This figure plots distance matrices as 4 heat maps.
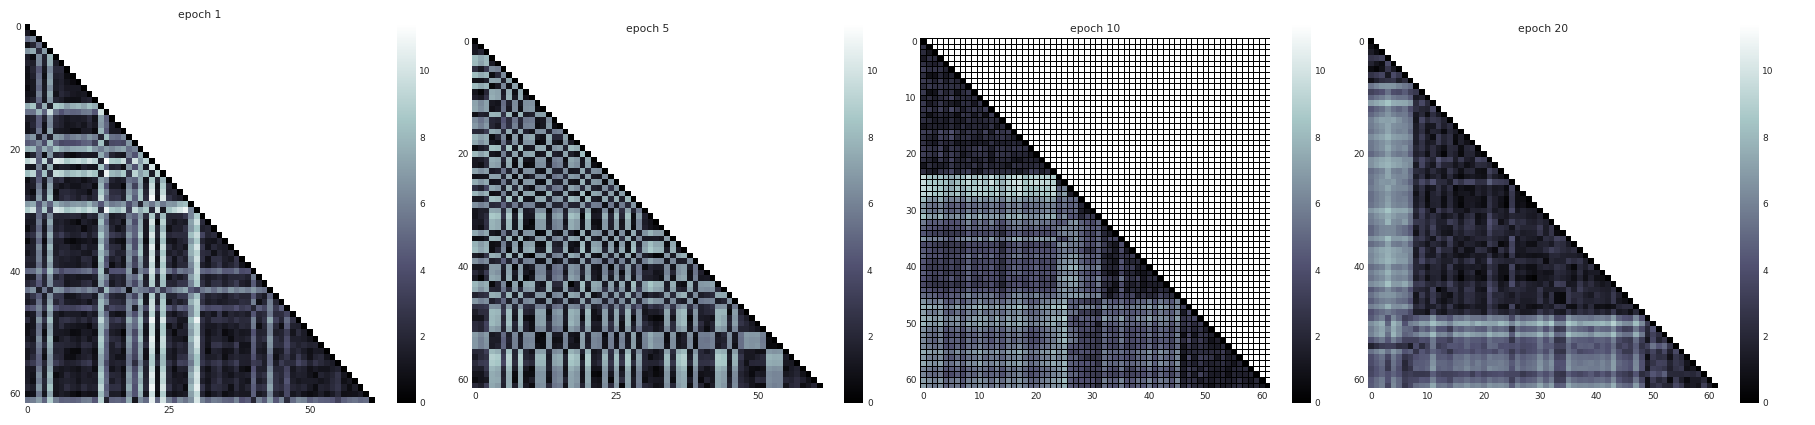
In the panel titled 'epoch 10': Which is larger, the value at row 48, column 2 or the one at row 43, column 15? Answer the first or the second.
the first
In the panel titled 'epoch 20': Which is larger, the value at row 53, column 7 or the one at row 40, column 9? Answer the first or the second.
the first
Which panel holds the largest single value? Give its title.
epoch 1
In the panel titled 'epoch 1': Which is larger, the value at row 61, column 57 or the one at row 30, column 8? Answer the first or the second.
the second
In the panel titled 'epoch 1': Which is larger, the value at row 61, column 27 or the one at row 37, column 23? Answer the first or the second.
the first
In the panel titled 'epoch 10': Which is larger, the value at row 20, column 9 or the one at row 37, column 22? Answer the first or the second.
the second
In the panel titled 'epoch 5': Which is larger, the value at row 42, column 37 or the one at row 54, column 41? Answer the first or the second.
the first
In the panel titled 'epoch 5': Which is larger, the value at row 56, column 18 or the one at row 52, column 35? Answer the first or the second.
the first
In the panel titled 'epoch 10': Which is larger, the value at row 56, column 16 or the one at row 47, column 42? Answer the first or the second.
the second
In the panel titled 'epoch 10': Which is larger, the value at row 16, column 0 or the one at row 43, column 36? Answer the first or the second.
the first
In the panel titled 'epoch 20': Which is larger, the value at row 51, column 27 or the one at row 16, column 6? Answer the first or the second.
the second
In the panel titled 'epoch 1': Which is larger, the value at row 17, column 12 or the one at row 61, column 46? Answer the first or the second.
the second
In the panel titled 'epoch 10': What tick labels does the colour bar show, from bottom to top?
0, 2, 4, 6, 8, 10
